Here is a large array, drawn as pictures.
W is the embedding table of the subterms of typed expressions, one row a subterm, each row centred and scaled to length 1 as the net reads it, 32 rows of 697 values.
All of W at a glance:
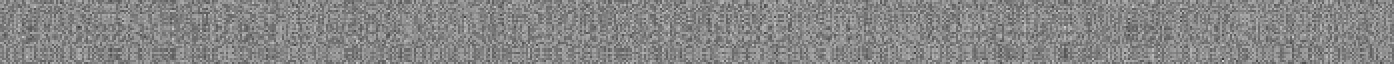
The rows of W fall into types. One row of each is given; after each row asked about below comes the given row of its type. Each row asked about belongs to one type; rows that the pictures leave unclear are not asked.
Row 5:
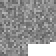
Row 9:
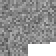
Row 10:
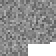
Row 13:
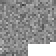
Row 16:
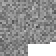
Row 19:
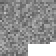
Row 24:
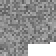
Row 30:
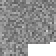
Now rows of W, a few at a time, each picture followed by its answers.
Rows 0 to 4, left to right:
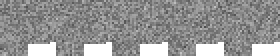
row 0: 24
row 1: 30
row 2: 16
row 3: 5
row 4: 10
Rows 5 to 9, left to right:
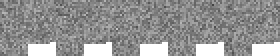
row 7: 10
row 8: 10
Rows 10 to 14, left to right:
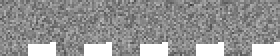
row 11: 9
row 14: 19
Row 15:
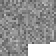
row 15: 13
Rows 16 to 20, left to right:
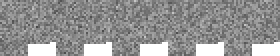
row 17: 24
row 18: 19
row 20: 13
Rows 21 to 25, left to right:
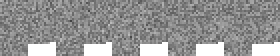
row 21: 9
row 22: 16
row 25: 24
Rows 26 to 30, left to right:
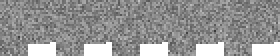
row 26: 16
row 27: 24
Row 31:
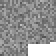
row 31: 13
